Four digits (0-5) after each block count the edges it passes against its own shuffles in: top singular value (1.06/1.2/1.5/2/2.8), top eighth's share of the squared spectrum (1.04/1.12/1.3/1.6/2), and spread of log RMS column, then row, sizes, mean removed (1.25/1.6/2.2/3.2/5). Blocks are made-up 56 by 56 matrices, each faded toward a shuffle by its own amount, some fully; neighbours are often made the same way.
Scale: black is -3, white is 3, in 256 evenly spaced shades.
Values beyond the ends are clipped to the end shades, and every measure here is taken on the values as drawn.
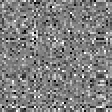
4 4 2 2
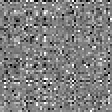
4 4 2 2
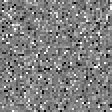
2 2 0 0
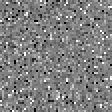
2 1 0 0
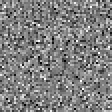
1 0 0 0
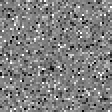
0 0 0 0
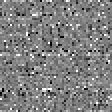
3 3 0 2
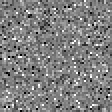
1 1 0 0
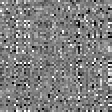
4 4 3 2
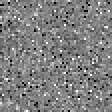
1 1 0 0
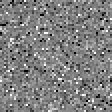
2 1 0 0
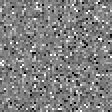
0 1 0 0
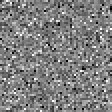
0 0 0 0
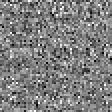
3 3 1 1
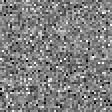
2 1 0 0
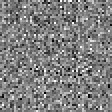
3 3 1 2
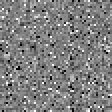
3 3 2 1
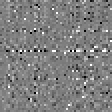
4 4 2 2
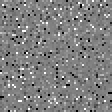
0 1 0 0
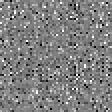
3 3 1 1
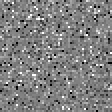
0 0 0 0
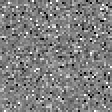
0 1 0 0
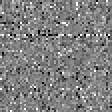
3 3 0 2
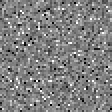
0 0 0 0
